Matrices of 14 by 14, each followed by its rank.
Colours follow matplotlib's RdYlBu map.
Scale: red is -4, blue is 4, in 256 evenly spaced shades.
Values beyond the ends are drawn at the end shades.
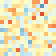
full rank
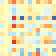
three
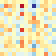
three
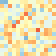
full rank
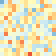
full rank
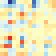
three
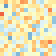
full rank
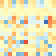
three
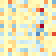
three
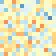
full rank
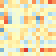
three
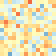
full rank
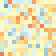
full rank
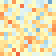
full rank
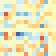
three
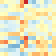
three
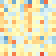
three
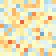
full rank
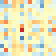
three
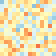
full rank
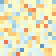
full rank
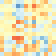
three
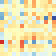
three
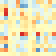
three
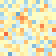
full rank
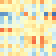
three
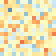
full rank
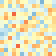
full rank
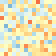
full rank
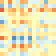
three
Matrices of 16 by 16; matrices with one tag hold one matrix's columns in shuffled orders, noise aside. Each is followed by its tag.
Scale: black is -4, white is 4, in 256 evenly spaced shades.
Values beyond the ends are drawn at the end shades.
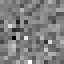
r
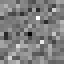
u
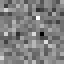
u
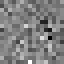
r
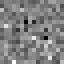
r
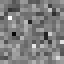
u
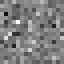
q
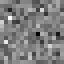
u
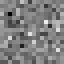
q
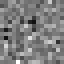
r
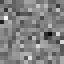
u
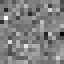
u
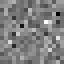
q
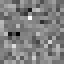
u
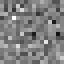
u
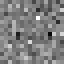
u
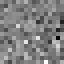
r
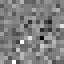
r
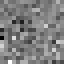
r
